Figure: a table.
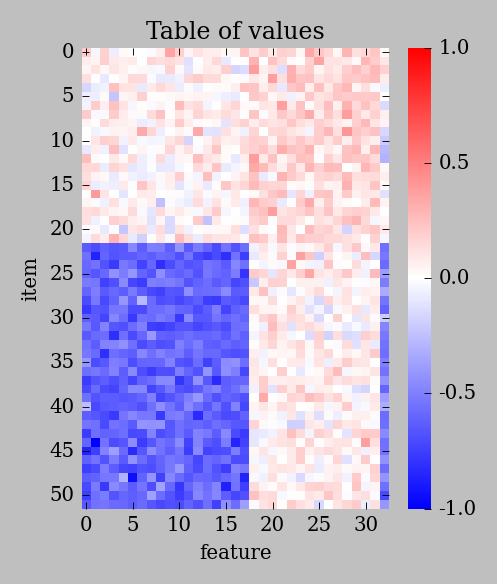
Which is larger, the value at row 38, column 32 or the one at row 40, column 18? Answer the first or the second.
the second
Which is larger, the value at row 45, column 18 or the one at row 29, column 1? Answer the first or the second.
the first
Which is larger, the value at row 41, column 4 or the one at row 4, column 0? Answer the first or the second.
the second
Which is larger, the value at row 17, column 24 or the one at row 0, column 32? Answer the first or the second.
the first
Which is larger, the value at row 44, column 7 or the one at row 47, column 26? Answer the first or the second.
the second
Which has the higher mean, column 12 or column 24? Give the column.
24
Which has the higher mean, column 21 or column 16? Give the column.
21
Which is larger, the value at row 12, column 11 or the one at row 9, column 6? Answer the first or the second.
the second
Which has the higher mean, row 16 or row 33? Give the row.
16
